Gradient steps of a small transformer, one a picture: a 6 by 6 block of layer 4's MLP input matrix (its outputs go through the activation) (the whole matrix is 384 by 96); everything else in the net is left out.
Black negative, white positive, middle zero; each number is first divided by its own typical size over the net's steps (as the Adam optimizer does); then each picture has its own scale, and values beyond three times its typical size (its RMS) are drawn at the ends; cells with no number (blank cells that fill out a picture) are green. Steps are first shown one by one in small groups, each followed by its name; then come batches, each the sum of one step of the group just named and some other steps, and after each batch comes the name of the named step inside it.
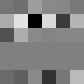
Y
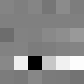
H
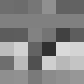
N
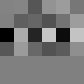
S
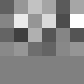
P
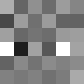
H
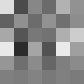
S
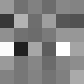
H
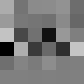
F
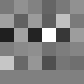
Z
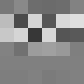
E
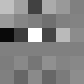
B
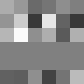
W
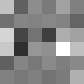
F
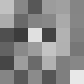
B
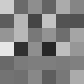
W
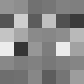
W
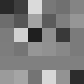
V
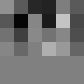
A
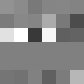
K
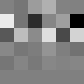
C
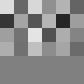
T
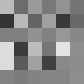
T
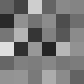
V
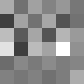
T
